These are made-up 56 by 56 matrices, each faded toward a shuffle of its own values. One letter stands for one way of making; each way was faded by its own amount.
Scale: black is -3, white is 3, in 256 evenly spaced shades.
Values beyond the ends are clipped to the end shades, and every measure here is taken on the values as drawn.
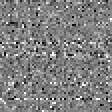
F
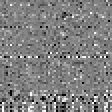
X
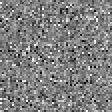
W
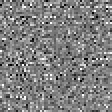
F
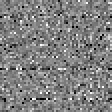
F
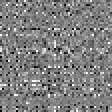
X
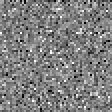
W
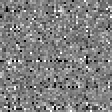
F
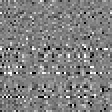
X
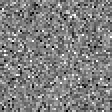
W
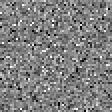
W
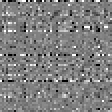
X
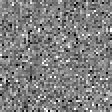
W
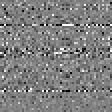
X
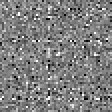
F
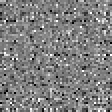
F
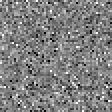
W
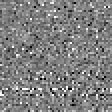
F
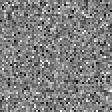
W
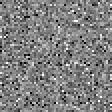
W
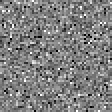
W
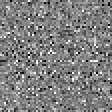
F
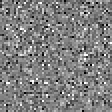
F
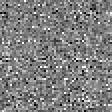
F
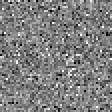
W
